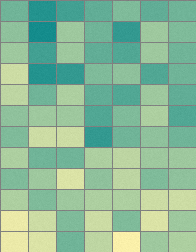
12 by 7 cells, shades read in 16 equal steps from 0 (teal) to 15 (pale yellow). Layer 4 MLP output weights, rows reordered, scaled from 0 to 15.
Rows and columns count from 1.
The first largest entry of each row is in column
5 3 1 1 1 6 2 5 3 6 1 5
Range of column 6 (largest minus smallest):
9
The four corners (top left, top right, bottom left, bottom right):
6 6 14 10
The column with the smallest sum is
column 2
